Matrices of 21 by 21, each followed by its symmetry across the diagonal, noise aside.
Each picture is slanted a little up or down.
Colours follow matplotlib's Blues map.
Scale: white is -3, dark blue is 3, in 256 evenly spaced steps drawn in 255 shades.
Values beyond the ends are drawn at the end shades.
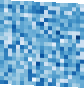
antisymmetric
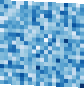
symmetric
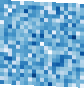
symmetric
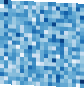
antisymmetric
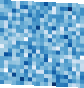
antisymmetric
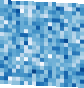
neither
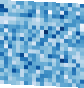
neither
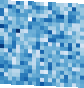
antisymmetric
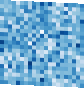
symmetric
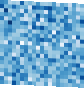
neither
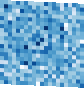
symmetric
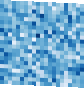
antisymmetric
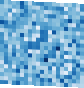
symmetric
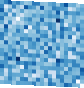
symmetric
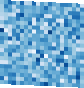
neither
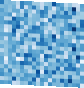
neither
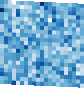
neither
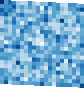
symmetric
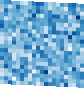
antisymmetric
